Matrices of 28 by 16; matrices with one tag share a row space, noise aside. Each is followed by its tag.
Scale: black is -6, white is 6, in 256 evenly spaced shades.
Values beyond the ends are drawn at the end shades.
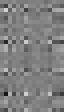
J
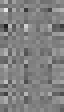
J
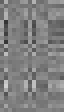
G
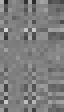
G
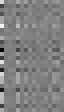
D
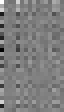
D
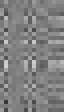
G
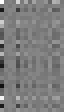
D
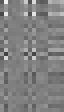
G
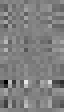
J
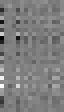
D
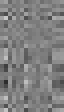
J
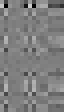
G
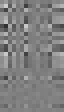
J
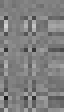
G
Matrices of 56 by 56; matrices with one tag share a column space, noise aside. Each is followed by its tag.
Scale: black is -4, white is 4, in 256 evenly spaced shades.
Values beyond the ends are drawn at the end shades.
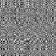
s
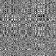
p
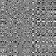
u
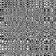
s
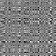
u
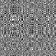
p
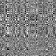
p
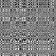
s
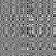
p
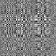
p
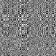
p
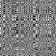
p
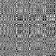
p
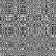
p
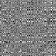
u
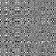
u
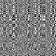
p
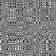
s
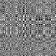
p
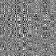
p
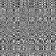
s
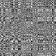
s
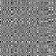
u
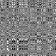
s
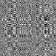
p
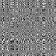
s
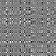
u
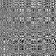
s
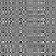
u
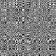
s
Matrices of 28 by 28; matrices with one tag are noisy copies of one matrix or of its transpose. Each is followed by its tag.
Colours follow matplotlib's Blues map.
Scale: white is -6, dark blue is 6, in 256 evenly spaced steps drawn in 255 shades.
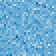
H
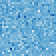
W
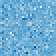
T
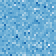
H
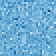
W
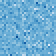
H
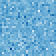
W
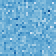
W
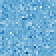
T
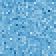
W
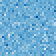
H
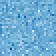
W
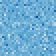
H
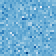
T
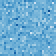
W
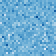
H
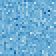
W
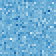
W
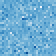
T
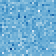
W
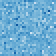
W
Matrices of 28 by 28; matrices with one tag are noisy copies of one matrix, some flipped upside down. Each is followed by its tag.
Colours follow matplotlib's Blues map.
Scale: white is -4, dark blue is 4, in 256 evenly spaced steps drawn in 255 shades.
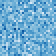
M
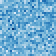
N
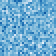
M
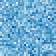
N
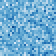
N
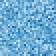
N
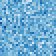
M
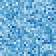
N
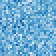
M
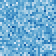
N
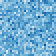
N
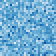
N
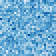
N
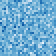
M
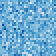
M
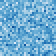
N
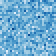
N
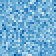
M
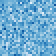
M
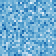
M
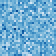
M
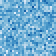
N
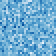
M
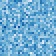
M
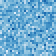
N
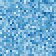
N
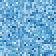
N
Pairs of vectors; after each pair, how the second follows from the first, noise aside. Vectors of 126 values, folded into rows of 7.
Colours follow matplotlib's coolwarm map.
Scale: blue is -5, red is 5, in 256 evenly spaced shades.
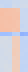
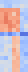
scaled up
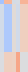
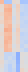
negated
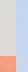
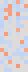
shuffled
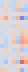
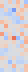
shuffled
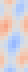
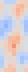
negated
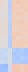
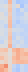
negated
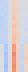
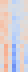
negated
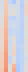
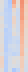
reversed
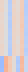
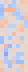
shuffled
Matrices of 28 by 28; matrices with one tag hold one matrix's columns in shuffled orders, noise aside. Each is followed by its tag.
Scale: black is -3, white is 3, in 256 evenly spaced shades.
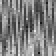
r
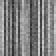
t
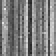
t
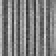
t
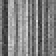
t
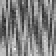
r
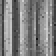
t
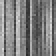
t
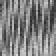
r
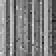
t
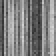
t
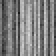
t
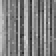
t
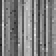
t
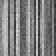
t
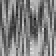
r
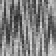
r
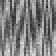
r
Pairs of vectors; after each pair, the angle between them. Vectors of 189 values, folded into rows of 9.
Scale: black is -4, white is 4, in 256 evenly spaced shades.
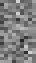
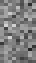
orthogonal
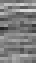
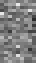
partly aligned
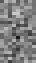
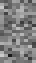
orthogonal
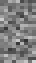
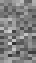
orthogonal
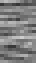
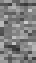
partly aligned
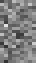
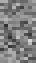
partly opposed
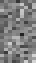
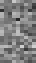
partly opposed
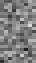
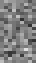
nearly opposite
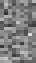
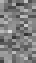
orthogonal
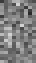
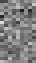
partly aligned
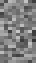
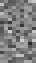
nearly opposite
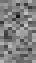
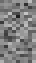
nearly parallel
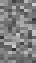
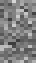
partly opposed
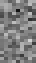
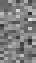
nearly opposite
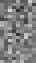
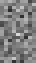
nearly opposite
